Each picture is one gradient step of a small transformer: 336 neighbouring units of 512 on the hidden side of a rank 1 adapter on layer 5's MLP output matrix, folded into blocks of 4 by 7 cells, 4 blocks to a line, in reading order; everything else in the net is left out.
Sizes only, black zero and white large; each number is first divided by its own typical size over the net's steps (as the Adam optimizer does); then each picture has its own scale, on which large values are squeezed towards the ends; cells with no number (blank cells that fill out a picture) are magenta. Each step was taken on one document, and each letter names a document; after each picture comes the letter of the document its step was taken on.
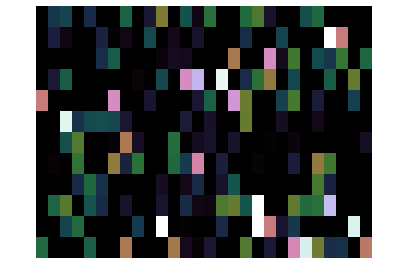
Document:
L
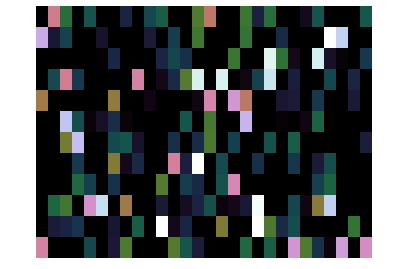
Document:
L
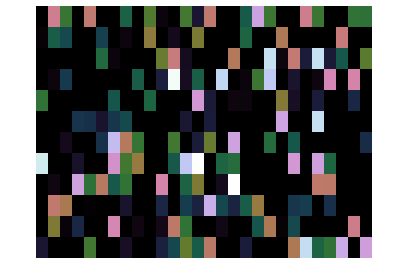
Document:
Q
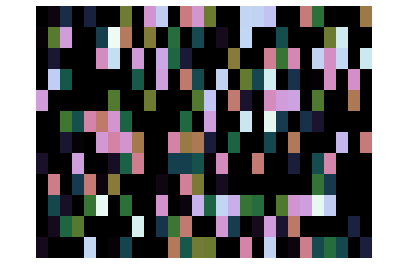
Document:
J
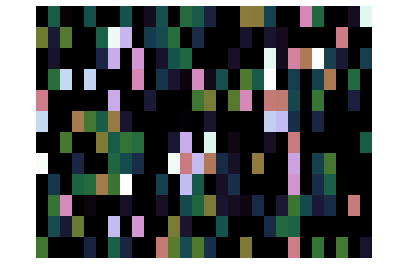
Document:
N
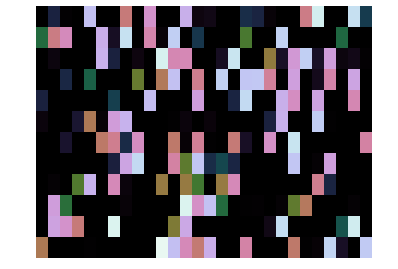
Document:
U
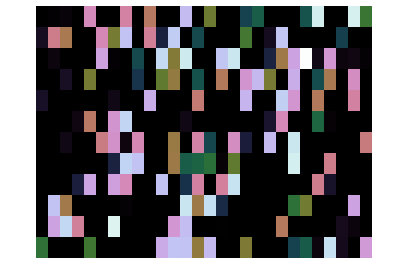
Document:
U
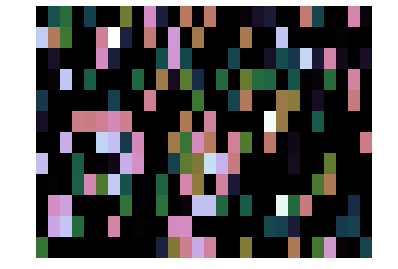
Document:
N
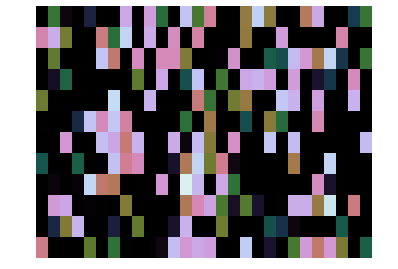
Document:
J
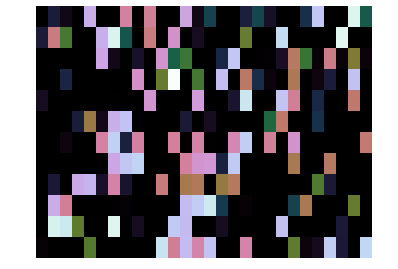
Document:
U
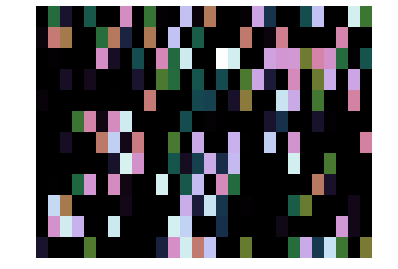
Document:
U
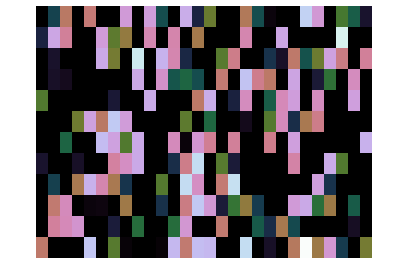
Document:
J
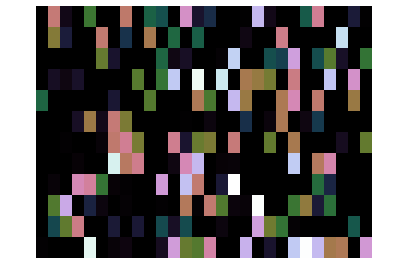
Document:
Q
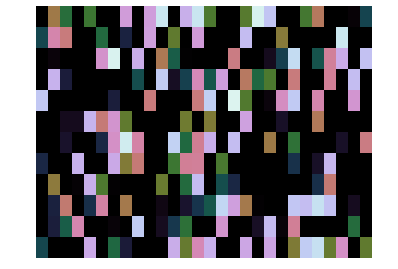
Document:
J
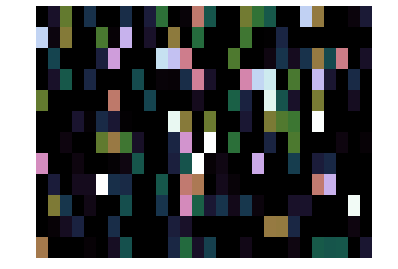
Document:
N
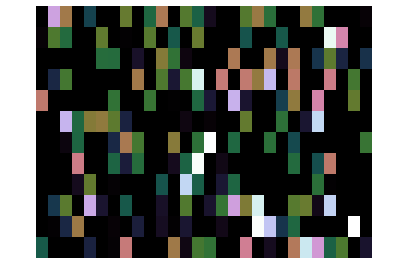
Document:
L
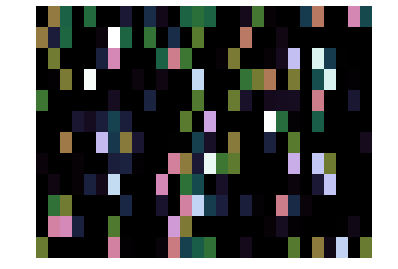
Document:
N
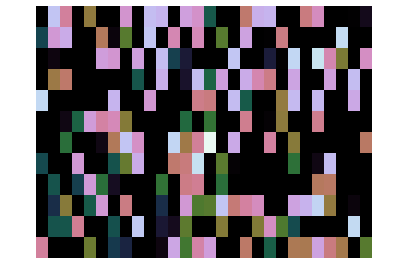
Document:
J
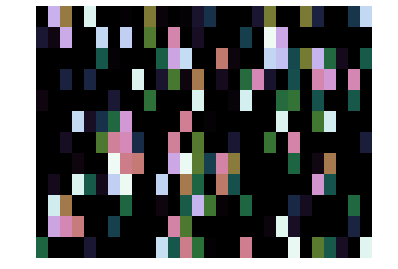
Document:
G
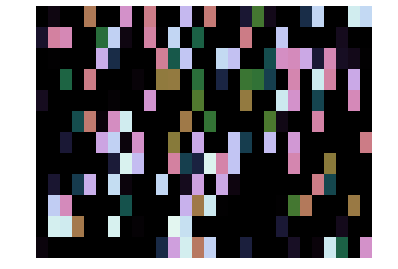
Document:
U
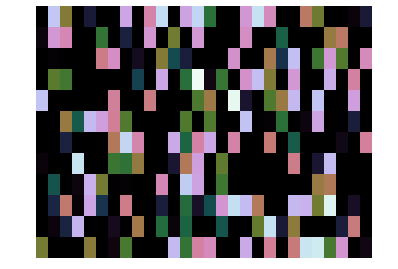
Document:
J
